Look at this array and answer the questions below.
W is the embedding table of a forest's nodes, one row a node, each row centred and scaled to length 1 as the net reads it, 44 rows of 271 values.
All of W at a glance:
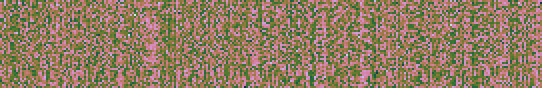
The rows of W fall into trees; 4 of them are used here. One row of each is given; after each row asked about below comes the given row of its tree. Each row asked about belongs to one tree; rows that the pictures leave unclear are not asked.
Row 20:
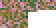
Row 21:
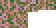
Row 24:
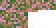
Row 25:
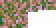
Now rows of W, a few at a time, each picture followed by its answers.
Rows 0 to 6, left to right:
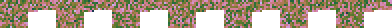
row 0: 24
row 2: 24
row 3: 25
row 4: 20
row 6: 24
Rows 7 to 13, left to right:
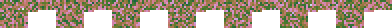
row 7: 25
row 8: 21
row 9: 24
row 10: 24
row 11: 25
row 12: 24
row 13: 24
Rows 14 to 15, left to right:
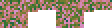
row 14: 21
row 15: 25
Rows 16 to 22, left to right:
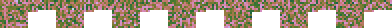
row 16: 21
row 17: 21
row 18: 24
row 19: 25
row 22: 24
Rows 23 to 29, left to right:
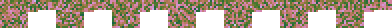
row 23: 21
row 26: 21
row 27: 20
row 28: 21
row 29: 24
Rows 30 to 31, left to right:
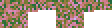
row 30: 21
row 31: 21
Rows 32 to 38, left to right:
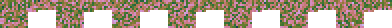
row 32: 24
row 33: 25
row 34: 24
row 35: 25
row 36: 25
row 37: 25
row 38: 21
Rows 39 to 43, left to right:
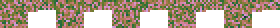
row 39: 21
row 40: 21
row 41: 20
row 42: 21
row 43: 24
